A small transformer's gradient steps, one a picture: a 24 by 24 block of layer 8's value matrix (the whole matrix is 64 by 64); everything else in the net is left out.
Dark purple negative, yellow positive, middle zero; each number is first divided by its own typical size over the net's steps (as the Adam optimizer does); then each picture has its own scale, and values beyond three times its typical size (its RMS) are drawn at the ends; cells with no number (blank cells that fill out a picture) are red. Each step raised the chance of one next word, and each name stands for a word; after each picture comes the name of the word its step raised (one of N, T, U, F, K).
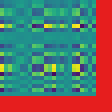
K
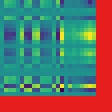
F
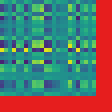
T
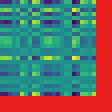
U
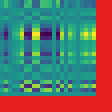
F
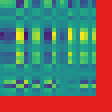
F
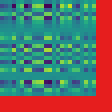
T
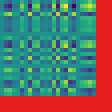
T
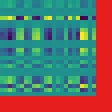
F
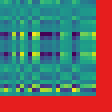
F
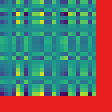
U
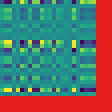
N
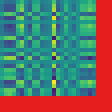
T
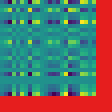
U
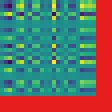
T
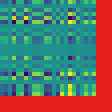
U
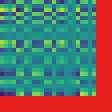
U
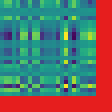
F
